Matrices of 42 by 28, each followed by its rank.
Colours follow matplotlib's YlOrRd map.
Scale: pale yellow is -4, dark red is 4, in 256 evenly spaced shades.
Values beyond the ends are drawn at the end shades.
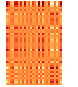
one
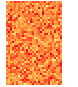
full rank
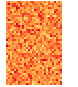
full rank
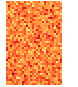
full rank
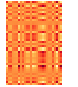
one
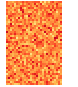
full rank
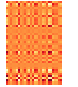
one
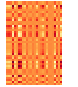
one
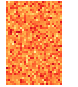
full rank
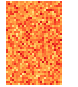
full rank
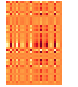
one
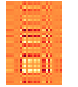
one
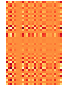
one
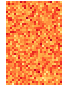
full rank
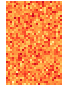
full rank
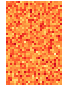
full rank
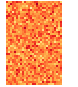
full rank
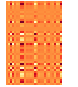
one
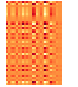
one
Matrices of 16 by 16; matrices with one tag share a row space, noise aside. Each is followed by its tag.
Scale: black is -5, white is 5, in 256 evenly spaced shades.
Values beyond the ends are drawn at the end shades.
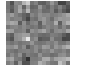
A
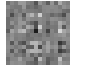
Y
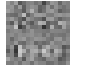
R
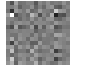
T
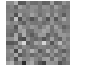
R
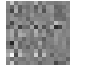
T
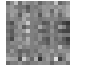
A
